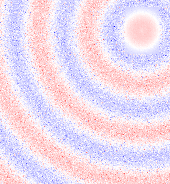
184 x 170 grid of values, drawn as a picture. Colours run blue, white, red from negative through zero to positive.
The top right is the calmest part. Concentric rings centre on the top right. An odd patch, calmer than its surroundings, sits in the top right. The halves do not mirror each other. No row or column stands out.
